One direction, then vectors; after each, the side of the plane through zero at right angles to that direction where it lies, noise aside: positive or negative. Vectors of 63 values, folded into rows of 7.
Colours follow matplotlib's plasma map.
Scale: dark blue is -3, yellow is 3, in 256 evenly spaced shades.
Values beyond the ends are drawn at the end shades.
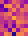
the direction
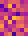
positive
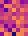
positive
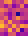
negative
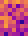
negative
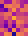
positive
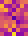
negative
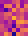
positive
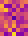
negative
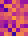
positive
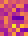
negative
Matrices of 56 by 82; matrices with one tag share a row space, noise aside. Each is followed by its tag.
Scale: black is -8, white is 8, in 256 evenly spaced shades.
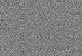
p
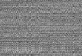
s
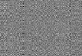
p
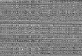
s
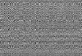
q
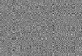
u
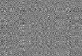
p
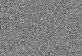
p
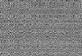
q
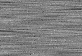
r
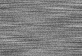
r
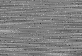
r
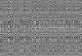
q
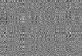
p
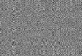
u
